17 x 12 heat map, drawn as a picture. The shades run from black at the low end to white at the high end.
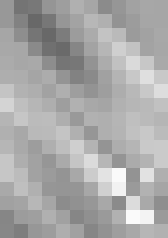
Odd patch: rougher, in the bottom right. Grain: diagonal, down to the right. Roughest part: bottom right. Ninth with the lowest average: top left.
